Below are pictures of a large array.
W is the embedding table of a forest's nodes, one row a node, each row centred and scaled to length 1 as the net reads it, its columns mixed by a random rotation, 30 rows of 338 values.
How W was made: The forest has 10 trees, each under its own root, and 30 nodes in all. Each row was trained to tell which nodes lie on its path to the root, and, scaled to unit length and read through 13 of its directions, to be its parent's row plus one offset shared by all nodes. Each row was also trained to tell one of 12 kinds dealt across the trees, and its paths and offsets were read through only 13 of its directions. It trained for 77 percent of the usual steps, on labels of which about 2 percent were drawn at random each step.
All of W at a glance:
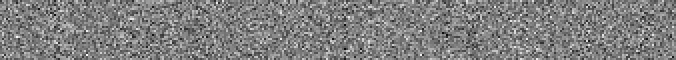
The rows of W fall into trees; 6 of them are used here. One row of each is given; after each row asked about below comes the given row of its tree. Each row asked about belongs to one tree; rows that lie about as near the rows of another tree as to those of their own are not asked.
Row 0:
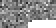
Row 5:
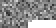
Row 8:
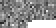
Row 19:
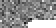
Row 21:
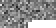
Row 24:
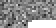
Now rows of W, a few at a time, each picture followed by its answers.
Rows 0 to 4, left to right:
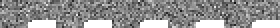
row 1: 8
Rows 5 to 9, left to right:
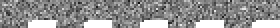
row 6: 5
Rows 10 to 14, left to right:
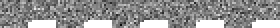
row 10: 19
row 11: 5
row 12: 24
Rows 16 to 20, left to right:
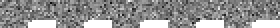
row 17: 5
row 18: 5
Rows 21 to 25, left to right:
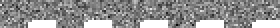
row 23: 19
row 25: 8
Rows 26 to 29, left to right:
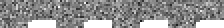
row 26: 24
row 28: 19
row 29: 24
